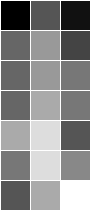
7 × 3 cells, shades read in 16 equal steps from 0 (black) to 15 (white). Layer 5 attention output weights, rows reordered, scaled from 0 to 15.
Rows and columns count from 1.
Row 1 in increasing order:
0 1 5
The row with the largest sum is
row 7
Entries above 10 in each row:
0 0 0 0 1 1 1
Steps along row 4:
up down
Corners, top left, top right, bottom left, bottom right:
0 1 5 15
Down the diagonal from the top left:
0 9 7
